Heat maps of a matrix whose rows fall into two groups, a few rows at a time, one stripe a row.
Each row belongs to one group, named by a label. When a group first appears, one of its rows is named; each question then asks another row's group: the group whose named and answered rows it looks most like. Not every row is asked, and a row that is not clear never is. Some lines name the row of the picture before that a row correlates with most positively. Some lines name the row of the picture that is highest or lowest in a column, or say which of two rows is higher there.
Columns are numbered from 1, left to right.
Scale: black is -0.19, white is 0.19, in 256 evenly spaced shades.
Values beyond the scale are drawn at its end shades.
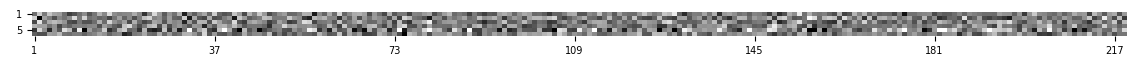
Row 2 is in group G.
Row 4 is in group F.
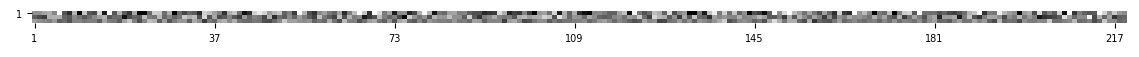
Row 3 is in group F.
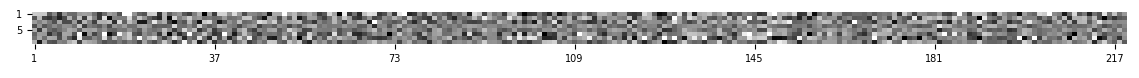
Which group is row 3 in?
G
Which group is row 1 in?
F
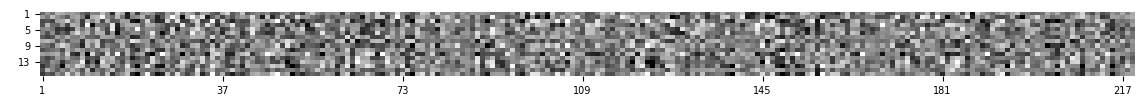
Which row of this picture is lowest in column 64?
8
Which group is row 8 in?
F
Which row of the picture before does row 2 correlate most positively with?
5
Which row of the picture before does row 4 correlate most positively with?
4
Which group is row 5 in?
G
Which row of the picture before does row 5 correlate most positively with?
2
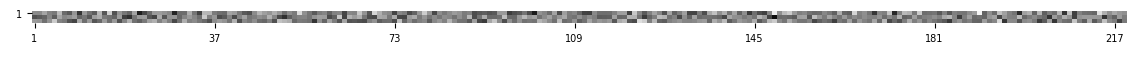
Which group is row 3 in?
F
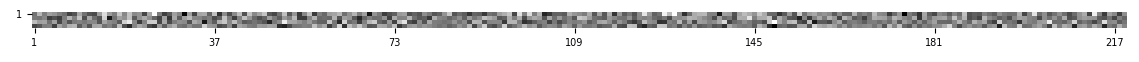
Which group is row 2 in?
G
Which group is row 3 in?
F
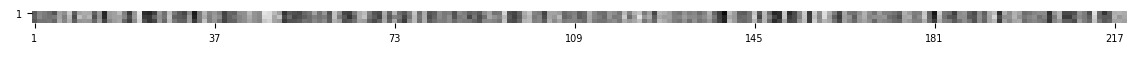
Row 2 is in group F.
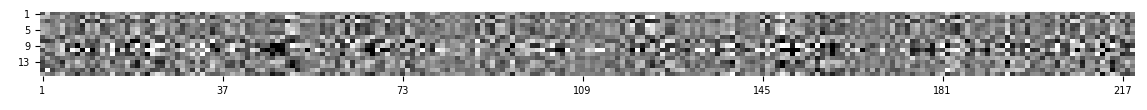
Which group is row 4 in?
F
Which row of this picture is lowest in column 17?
3
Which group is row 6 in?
F
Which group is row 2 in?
F
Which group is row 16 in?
F
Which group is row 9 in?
F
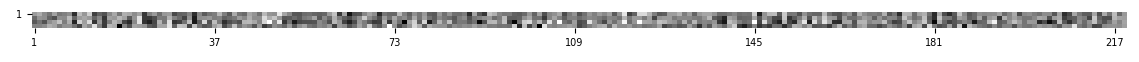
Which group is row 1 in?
F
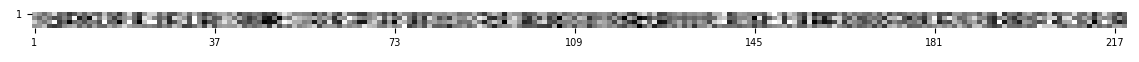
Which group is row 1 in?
F
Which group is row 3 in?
F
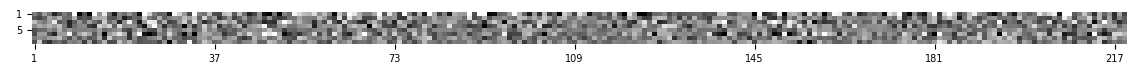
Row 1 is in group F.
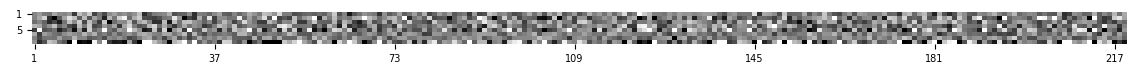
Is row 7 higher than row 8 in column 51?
No
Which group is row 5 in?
G
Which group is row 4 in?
F
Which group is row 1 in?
F
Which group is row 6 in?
G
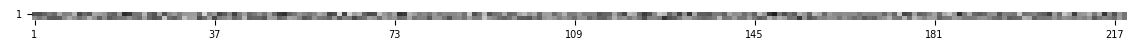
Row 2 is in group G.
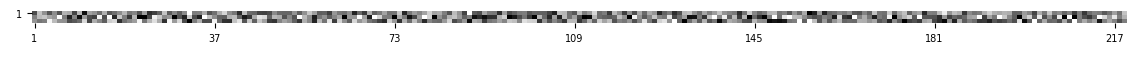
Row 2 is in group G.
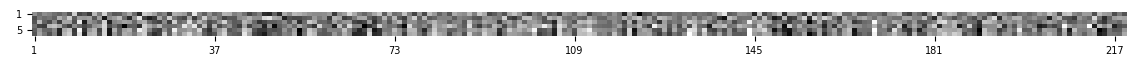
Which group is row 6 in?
G
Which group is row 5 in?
G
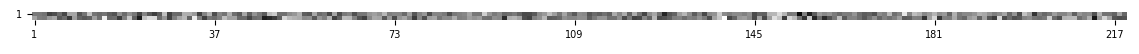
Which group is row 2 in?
F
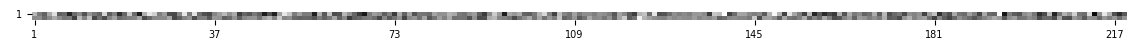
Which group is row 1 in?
F
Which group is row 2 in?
F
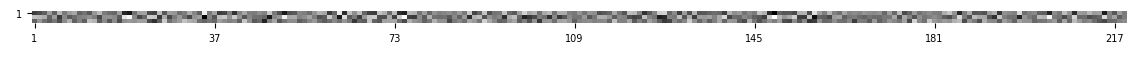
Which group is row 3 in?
G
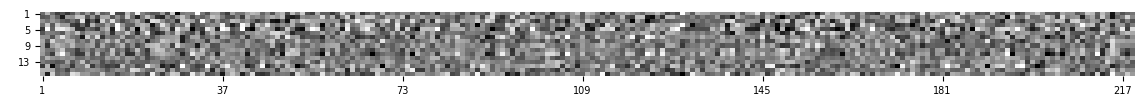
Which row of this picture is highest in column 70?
3
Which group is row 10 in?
F
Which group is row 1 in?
G
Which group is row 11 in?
F
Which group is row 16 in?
G
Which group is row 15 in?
F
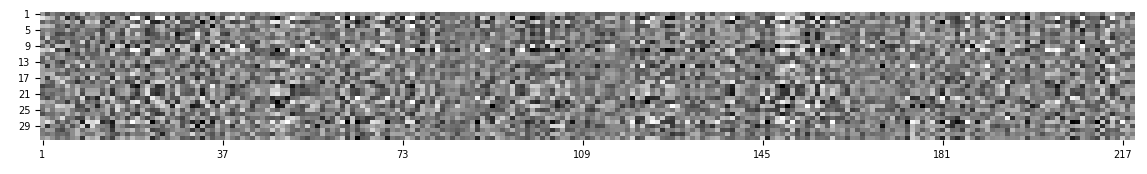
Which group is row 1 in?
G
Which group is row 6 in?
G
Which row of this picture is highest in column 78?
9
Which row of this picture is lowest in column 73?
2
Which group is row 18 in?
F
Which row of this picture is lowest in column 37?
10
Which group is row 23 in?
F
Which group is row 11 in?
F
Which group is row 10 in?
F
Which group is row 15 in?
F
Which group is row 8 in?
G
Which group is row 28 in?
F
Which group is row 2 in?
F
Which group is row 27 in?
F
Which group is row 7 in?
G
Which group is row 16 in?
F
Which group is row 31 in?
G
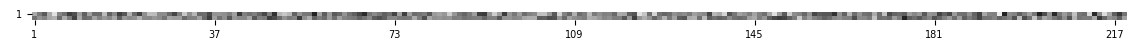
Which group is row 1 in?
F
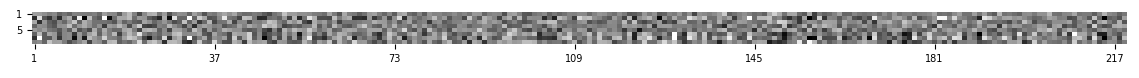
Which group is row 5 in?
F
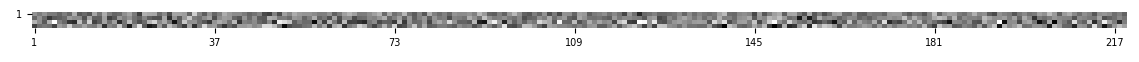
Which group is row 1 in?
F
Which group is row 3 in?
F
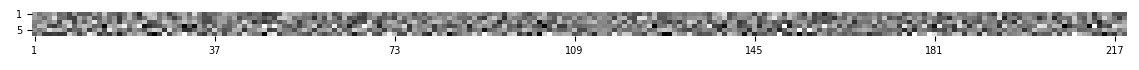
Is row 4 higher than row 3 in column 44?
Yes
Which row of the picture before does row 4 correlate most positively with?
4
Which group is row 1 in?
F
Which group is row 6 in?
G
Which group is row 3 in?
G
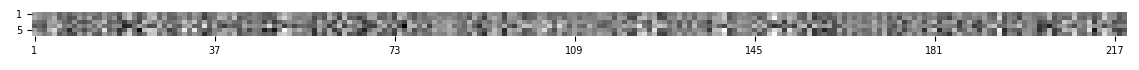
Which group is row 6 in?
F
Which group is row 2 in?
F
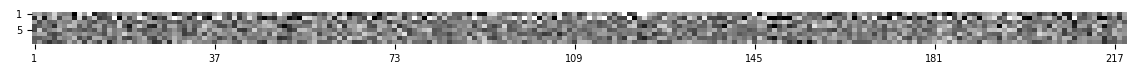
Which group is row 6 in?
F
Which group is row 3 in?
G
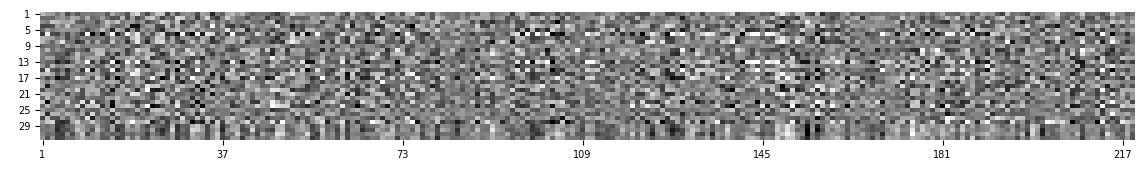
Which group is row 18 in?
G
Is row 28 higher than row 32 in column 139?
No
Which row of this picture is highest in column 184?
2
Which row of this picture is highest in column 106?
4
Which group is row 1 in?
F
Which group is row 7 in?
F
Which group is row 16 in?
F
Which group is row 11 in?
G
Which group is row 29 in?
G
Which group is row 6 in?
G
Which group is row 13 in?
G
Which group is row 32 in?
G
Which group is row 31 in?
G
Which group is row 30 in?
G
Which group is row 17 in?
G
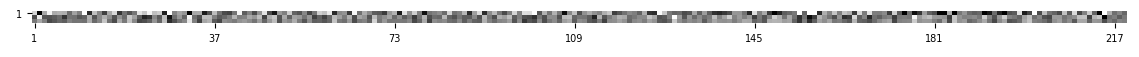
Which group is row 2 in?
G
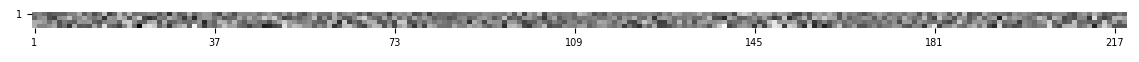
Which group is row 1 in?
G
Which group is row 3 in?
F
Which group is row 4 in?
F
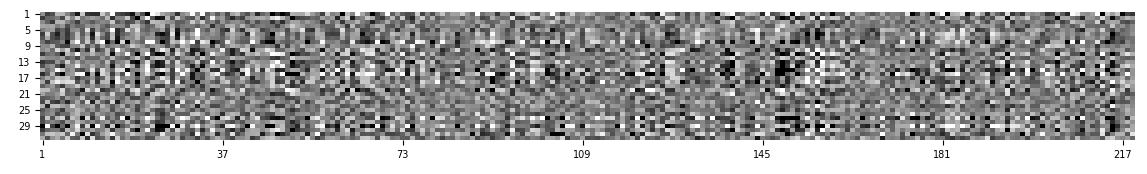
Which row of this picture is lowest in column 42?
29
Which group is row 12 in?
F
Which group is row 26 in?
G
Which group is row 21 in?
F
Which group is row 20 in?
F
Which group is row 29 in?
G
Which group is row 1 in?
F
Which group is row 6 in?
G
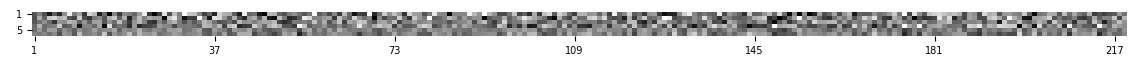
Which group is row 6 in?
G
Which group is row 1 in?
G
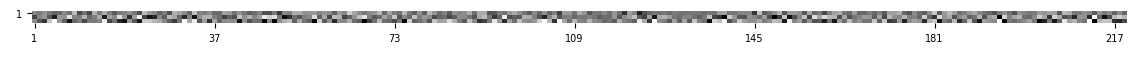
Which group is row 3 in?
F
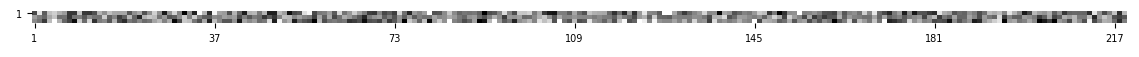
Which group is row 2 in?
F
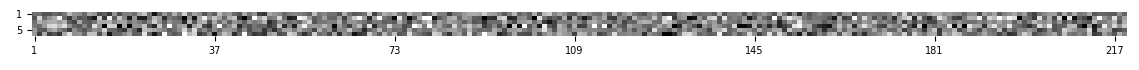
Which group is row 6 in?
G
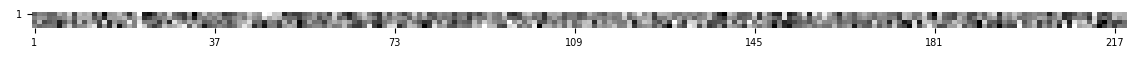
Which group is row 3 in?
G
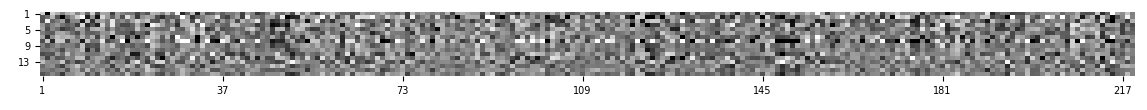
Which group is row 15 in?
G
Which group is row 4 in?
F
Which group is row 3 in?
G
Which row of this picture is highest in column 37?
8
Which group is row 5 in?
G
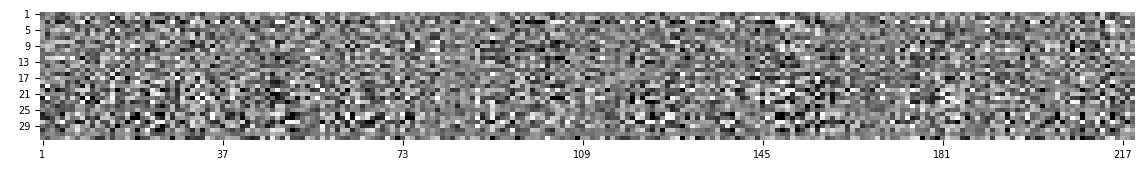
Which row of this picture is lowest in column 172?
28
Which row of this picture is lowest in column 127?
3
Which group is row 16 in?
G
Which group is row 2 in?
G
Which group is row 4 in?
F
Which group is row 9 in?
F
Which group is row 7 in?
G
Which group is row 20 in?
G
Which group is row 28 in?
F
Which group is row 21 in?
F
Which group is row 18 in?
F
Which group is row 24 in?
G
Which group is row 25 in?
G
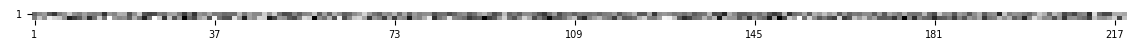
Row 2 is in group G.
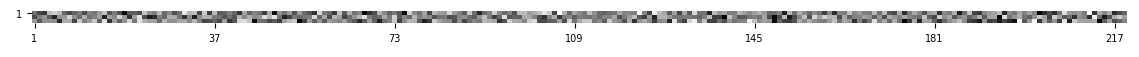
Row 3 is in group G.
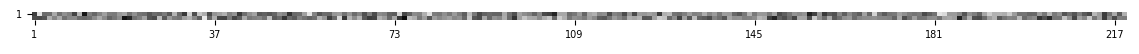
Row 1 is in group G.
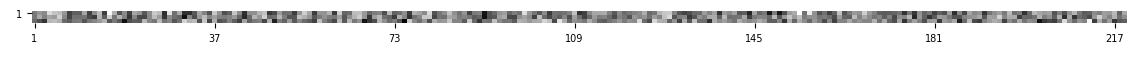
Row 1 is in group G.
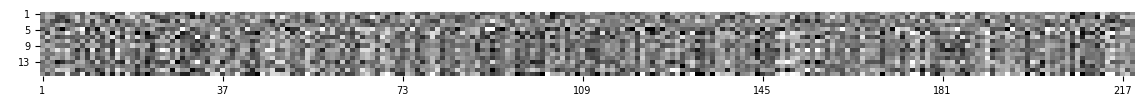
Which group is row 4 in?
F
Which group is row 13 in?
G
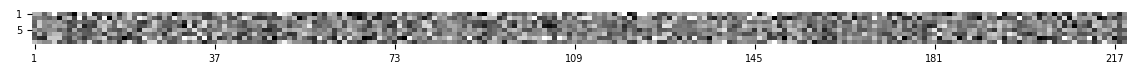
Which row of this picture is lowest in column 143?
6
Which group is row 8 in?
F
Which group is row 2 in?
G
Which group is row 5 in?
F
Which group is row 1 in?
F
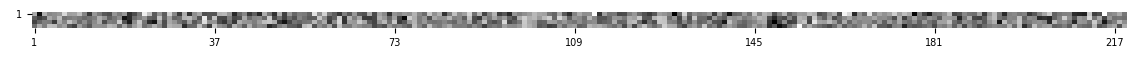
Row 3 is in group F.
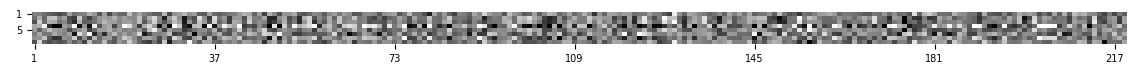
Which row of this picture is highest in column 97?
4
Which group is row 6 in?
F
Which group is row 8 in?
G
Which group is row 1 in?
G
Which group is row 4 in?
F
